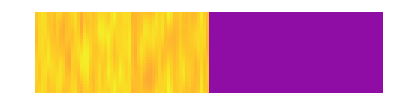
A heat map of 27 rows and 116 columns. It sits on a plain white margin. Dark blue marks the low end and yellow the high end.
The table splits into one row of 2 panels. Panel 1,1: very high, streaked downward, faint in contrast. Panel 1,2: low, flat.
